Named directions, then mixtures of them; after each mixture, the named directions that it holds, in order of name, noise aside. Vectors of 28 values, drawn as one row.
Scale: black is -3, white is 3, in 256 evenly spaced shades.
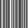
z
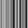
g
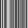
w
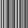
g, w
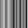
g, w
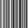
g, z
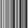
g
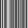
w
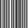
w, z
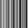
g, z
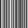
w, z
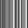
g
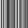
g, w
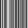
w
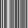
w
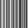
g, z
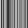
w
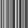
g, w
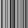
g, z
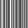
z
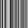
w, z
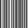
w, z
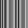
g, w
